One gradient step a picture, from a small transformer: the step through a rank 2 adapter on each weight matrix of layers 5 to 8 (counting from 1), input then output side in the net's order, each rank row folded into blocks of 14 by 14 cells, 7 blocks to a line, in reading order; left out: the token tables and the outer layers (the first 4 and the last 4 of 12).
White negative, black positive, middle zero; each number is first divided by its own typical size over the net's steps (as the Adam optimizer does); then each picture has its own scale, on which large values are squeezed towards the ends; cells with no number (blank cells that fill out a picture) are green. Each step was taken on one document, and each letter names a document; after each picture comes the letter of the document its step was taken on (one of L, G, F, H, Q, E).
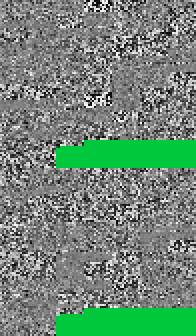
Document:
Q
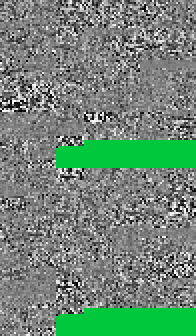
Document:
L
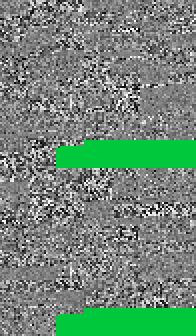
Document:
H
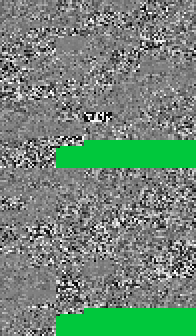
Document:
L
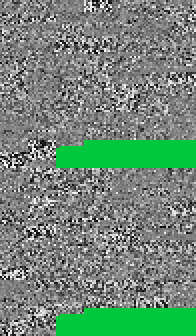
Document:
H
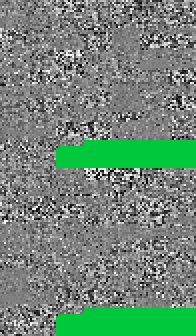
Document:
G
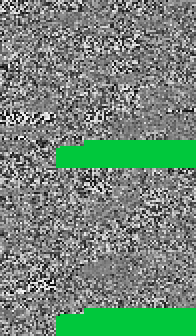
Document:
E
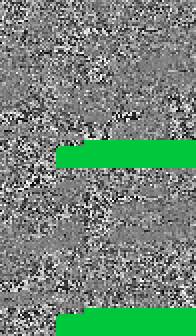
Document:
G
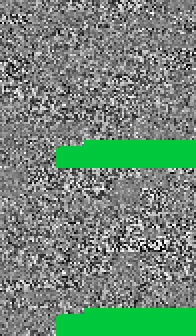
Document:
H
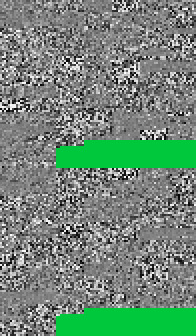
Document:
E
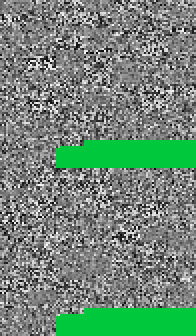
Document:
Q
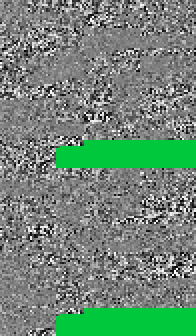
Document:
L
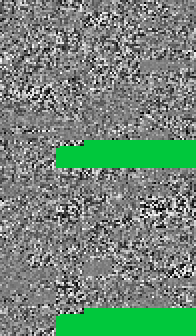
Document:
L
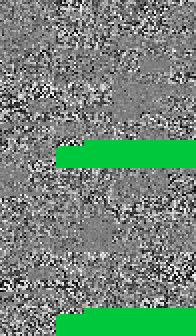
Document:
L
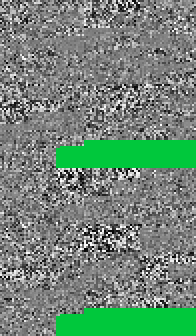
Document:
H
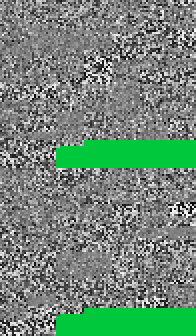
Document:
Q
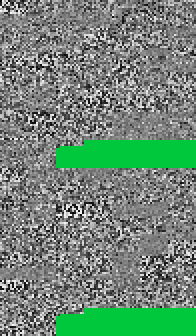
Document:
E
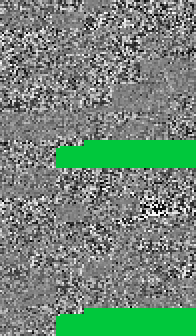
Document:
L
